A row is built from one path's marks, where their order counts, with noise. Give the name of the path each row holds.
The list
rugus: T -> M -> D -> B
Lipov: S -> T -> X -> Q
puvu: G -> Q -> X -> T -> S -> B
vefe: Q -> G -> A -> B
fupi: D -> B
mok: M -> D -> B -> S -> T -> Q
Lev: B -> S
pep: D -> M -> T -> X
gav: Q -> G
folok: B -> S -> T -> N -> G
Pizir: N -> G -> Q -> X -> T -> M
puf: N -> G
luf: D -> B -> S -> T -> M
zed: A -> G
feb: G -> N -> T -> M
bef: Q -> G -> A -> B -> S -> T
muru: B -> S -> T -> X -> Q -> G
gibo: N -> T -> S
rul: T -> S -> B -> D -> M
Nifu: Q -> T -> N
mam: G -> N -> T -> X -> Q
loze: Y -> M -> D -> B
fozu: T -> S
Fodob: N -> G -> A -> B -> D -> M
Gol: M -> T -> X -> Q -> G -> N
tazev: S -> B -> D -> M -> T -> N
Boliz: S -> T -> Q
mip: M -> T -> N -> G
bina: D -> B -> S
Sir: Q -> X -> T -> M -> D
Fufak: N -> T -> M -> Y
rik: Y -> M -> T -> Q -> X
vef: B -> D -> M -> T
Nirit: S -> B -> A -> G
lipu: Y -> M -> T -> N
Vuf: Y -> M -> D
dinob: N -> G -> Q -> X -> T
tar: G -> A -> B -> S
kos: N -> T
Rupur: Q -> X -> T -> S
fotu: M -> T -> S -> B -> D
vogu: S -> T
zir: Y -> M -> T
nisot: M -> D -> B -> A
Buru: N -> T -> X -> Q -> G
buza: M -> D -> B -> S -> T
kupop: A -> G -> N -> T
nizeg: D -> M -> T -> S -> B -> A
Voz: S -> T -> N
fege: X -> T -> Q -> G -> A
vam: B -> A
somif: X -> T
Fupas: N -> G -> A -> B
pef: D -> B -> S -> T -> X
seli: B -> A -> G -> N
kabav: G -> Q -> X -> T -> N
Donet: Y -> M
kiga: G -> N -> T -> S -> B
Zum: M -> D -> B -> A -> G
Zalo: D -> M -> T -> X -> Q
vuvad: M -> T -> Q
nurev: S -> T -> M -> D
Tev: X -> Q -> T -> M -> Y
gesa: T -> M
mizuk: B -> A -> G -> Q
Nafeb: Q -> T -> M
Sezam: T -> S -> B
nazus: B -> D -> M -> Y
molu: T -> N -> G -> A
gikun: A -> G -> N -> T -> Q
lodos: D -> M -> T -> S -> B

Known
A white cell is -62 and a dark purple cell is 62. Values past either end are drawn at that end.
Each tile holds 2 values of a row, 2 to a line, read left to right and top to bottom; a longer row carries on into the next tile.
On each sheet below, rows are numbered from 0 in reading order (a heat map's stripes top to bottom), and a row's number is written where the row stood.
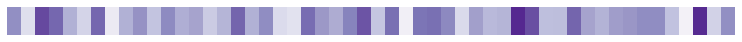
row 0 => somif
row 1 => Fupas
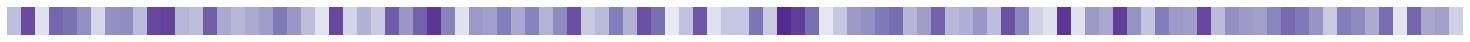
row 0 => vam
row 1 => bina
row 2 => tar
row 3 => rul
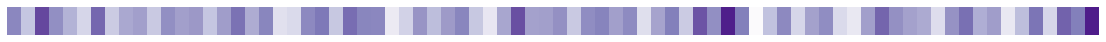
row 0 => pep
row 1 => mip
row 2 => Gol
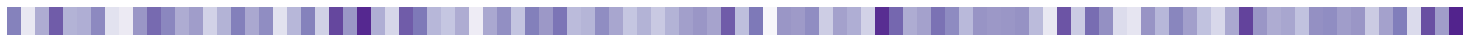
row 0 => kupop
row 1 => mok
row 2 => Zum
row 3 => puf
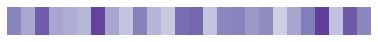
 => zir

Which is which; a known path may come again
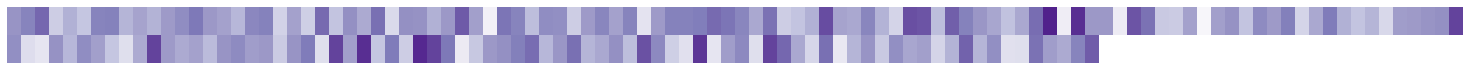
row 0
Sir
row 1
lipu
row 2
Tev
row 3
Boliz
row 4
puf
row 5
tar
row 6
somif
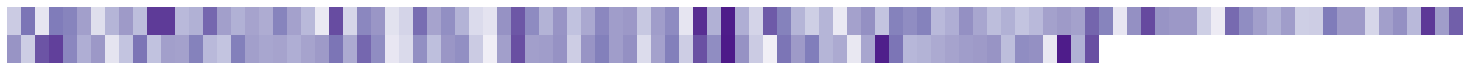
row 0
vefe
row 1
folok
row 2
mok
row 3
Voz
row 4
vogu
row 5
mip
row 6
seli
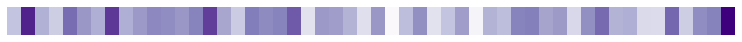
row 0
loze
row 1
Buru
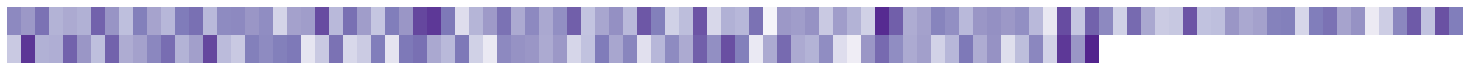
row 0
gesa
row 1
Lev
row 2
Zum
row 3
Pizir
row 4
fupi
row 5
kos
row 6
kupop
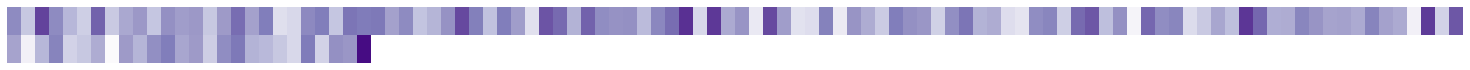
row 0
pep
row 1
Fufak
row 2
Zalo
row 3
Nirit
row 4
muru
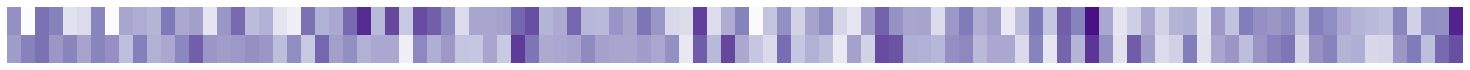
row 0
mam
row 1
nizeg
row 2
Gol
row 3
gav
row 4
luf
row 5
zed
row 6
fege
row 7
vuvad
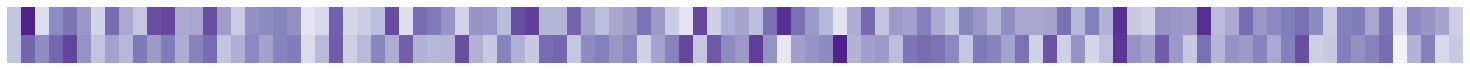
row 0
nisot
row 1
vam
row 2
fozu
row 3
Fodob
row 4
lodos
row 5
zir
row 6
Vuf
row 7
fotu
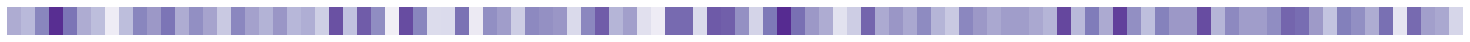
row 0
bef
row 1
rik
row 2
gibo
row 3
rul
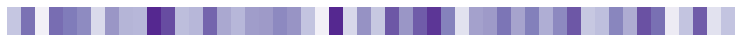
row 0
Fupas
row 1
bina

